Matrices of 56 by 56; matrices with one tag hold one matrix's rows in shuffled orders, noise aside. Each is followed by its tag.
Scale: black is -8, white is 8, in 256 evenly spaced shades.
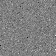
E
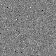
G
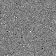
G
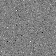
G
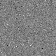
G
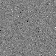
E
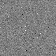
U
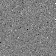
E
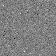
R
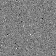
G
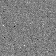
R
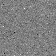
R
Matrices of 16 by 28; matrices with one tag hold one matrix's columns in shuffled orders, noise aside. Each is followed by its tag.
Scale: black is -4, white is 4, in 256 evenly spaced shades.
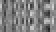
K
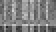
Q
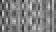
K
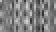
K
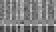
Q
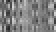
K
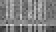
Q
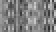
K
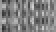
K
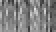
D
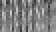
D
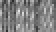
D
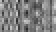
K
